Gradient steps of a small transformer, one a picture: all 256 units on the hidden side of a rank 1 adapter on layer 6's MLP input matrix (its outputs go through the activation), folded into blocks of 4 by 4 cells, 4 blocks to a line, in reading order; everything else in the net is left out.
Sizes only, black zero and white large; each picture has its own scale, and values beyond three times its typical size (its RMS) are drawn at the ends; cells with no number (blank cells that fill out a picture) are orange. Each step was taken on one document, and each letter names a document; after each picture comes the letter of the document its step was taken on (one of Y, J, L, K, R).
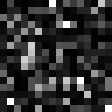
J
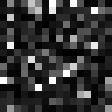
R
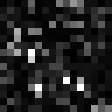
J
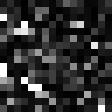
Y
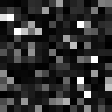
J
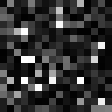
Y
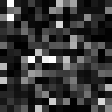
Y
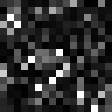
R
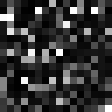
J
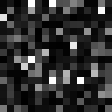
R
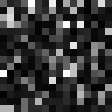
R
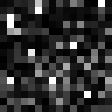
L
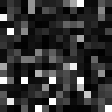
Y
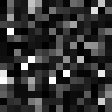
R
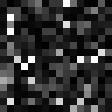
L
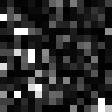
J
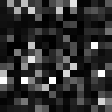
Y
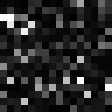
J
